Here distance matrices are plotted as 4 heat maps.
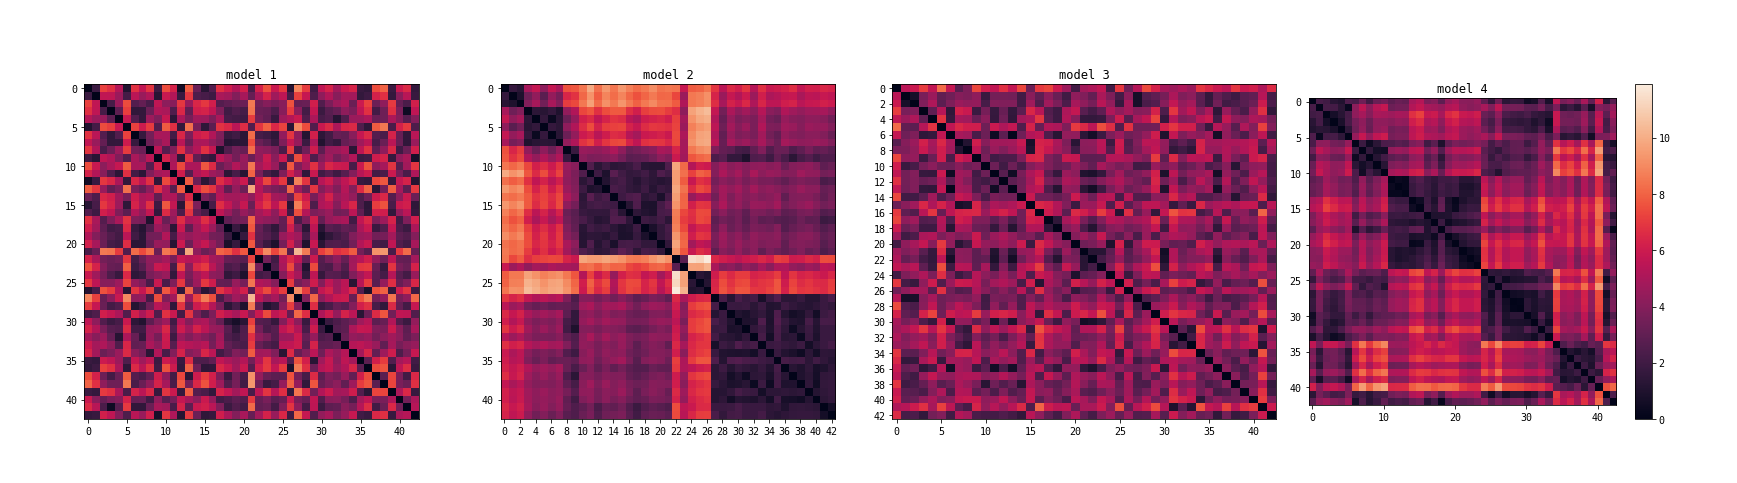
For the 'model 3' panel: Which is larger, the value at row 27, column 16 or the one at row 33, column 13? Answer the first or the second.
the second
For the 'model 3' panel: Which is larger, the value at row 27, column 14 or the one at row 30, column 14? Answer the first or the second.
the second
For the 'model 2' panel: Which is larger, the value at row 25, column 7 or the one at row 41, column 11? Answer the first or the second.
the first
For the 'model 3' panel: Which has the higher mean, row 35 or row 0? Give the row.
0
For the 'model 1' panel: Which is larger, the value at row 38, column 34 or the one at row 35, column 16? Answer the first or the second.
the first
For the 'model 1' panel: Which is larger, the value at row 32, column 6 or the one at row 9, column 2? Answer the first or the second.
the second
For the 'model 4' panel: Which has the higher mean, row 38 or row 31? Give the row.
38
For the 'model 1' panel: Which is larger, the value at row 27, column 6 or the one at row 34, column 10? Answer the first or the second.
the first
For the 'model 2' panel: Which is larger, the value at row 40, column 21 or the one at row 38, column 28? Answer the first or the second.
the first
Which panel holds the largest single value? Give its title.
model 2
